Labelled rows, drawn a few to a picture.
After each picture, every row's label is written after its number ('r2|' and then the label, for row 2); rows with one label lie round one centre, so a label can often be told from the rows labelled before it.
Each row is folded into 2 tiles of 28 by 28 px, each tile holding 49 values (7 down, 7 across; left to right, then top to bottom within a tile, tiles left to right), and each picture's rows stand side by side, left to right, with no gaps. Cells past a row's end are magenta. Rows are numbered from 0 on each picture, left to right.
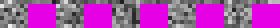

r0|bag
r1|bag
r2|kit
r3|bag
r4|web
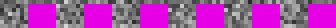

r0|kit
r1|bag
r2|bag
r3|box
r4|box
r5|bag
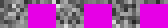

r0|box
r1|bag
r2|kit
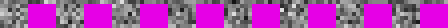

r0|web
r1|web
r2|bag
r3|kit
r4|kit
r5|box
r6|bag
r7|kit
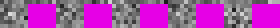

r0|box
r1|box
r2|bag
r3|box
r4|web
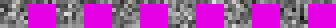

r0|box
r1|box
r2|box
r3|web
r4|bag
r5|kit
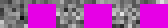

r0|kit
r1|web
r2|web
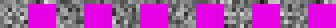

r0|web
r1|kit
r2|kit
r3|box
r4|web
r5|web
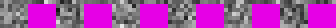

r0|web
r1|kit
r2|bag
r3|box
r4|box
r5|kit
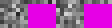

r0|box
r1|box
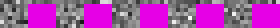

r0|kit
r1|web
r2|box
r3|web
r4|box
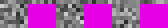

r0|bag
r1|box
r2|web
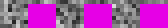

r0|web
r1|kit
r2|bag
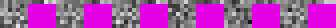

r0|web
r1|web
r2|web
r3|box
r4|kit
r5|web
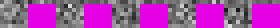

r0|bag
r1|box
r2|kit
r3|box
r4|kit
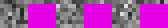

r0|kit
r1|bag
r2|box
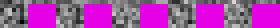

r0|kit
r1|kit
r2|web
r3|kit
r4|bag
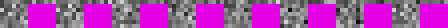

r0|box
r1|box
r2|bag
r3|box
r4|box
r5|web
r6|kit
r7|box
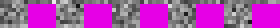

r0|box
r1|bag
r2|box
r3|bag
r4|web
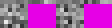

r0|web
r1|web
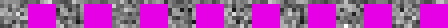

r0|web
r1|kit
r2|bag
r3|kit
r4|web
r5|kit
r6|bag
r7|web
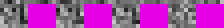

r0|kit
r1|kit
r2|kit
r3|box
